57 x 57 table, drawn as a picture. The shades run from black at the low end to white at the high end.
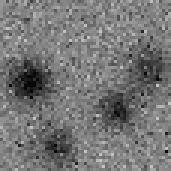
Four dips sink into the field. No overall slope runs across the table. No row or column stands out. The middle left is the ninth with the lowest average.
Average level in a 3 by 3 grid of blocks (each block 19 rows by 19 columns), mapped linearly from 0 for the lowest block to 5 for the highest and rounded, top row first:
5 5 4 | 0 4 1 | 3 3 4
